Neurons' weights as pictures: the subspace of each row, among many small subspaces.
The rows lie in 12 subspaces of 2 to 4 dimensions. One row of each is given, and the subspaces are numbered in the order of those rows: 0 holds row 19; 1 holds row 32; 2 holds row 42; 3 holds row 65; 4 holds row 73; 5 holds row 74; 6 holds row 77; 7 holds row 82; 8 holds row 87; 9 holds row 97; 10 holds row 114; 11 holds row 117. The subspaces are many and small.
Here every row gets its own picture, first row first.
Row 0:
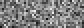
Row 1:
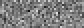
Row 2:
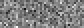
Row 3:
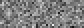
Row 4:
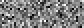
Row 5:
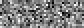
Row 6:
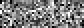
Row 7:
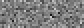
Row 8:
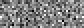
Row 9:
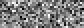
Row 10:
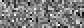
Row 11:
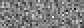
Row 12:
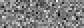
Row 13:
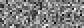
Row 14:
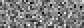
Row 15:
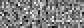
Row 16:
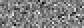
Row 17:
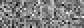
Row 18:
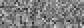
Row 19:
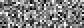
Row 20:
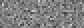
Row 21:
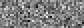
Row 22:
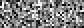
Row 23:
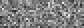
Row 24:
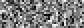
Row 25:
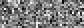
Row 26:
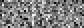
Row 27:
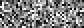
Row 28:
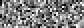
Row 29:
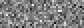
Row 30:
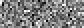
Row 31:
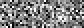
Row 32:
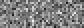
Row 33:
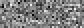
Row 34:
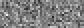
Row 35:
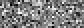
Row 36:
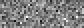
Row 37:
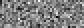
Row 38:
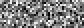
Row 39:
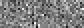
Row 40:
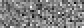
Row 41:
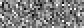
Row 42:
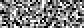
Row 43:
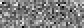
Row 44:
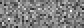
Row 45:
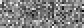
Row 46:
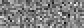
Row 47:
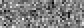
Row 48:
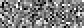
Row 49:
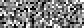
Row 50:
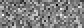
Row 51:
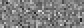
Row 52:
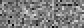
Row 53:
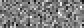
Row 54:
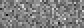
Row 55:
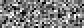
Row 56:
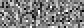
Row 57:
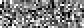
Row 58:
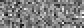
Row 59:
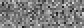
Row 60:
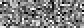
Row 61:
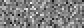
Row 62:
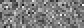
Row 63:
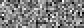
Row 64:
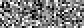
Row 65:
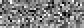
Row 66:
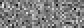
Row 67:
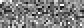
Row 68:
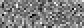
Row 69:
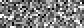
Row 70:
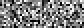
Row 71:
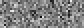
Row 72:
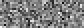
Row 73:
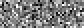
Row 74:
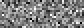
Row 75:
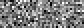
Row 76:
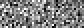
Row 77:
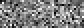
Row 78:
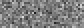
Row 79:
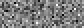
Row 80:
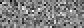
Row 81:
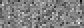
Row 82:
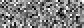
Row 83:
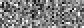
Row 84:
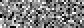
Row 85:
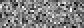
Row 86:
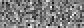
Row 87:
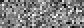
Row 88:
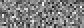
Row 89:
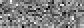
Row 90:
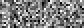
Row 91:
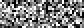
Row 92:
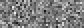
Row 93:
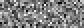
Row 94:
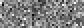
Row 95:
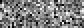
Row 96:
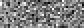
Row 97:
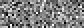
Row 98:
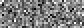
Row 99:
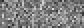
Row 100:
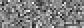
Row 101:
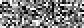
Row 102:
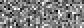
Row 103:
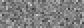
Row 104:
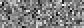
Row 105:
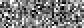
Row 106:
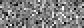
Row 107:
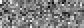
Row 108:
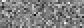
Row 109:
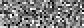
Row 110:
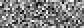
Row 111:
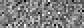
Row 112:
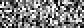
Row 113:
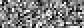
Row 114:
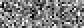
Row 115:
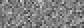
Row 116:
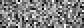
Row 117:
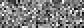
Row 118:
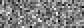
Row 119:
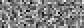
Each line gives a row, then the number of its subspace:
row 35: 2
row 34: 1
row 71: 6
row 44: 0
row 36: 2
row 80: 9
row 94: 11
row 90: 2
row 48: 4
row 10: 5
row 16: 7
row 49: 1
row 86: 1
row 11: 10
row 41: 4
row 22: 4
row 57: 6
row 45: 9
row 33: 2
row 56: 1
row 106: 9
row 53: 7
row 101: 9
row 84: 7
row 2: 0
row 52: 9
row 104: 11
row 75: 2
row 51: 11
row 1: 5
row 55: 7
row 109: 9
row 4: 7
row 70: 2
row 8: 3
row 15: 1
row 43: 9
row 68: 4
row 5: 3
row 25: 11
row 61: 1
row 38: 9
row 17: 6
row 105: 9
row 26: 11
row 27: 4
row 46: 3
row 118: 5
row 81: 8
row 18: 1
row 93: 0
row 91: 5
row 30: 11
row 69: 7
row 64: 10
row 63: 11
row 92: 2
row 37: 5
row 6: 6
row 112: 0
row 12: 2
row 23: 3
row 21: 2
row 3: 8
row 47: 6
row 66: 10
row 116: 0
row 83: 10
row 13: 7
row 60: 9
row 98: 11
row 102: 7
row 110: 2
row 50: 7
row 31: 9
